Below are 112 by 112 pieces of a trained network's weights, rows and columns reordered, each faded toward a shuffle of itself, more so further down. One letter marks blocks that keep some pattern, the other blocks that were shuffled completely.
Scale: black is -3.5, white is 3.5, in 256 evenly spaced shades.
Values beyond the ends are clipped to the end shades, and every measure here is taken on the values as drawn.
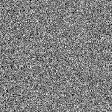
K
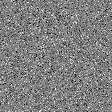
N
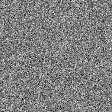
N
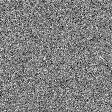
N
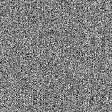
K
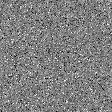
N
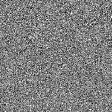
K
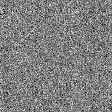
K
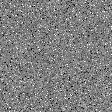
N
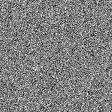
N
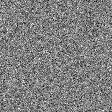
N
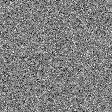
N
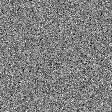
N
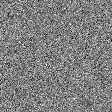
N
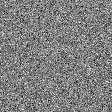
N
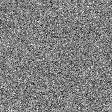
N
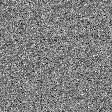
N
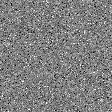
N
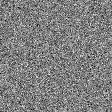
N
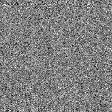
K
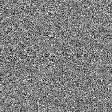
K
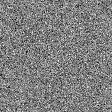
N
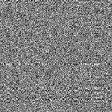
K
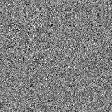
K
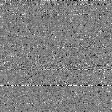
K
